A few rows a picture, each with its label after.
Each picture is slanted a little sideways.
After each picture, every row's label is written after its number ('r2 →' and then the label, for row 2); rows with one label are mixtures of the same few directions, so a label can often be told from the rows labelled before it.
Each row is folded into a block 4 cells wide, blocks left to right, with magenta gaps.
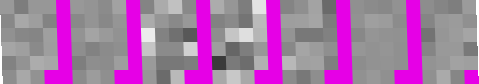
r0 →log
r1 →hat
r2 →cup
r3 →hat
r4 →hat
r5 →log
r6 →cup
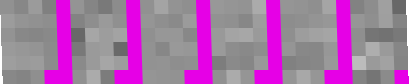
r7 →hat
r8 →cup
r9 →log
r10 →hat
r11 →hat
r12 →hat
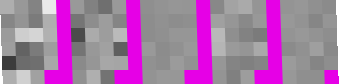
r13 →hat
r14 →cup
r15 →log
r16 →cup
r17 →log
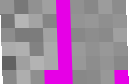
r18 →log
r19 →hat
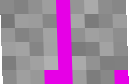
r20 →log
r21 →log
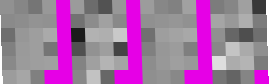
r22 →cup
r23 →cup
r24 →cup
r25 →hat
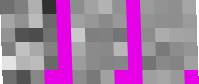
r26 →hat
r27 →cup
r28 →hat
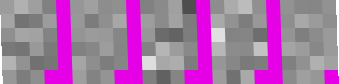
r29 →log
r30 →log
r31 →hat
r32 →cup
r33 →log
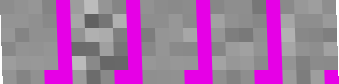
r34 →hat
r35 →log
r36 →cup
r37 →hat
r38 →cup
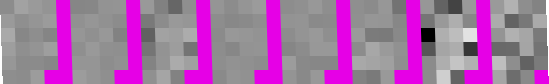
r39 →cup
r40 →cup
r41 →cup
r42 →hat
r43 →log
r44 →hat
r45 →cup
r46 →log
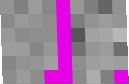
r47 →log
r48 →cup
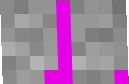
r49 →log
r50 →hat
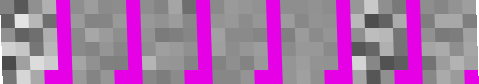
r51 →log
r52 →log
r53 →hat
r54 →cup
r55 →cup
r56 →log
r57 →log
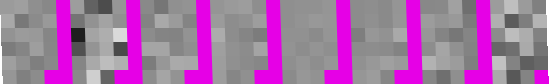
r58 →log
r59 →cup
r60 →log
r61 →cup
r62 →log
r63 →cup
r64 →hat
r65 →log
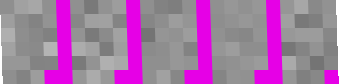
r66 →cup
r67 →log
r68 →cup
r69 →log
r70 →log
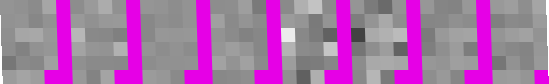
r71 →hat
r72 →cup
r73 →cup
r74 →hat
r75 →cup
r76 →cup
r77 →cup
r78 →hat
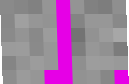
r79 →log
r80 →cup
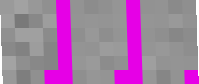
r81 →log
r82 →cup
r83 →hat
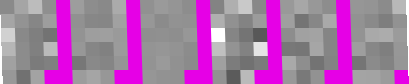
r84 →cup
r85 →hat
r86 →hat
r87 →cup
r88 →log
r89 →hat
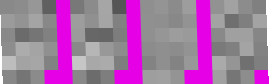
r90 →hat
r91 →hat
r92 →hat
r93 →log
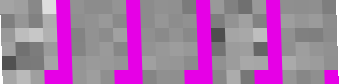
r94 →hat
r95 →cup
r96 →hat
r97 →cup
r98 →hat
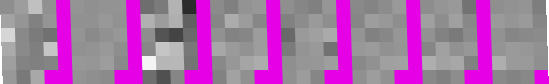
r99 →cup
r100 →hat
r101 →hat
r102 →log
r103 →cup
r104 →log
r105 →hat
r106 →hat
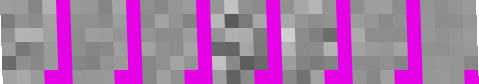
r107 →hat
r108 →hat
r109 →log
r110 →log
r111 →cup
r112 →cup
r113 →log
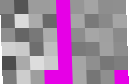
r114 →log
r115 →log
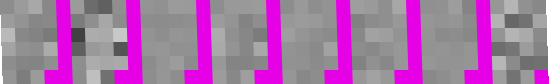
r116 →cup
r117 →cup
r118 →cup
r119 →cup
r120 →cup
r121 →hat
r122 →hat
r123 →log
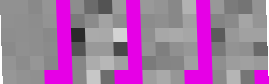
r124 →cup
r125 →cup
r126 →hat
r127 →cup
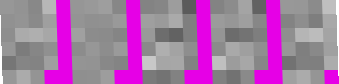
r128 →hat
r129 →cup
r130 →hat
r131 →hat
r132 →hat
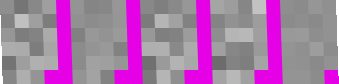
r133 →log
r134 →cup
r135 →log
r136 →hat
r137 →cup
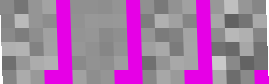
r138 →log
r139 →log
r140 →log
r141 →log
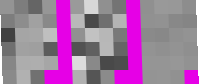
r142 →cup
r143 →log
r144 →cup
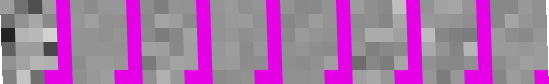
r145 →cup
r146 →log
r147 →log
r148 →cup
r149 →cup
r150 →hat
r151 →cup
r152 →log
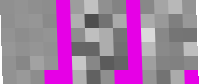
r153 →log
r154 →log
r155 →cup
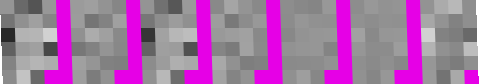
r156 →cup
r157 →log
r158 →cup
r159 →log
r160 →cup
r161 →cup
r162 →cup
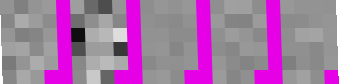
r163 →log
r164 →cup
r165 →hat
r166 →log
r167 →hat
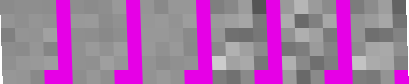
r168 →cup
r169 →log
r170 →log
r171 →hat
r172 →log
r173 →hat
